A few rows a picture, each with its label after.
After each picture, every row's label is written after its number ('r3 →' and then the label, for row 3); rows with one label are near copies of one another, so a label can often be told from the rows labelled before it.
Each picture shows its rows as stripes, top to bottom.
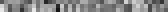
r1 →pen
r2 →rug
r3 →rug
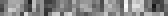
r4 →pen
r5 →pen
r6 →pen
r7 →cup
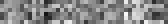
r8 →pen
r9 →cup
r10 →rug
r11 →pen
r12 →pen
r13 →cup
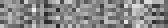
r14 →cup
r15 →pen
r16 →rug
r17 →pen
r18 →cup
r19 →pen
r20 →rug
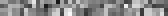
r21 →rug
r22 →pen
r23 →cup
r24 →cup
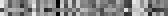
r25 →rug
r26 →rug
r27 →pen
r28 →rug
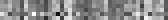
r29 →cup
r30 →cup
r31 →cup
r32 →rug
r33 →cup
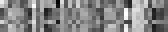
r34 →rug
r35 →rug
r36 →pen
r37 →pen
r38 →pen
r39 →rug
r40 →pen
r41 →pen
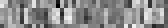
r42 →rug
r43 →rug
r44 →cup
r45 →cup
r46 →cup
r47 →cup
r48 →pen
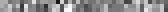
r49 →rug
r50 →cup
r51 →cup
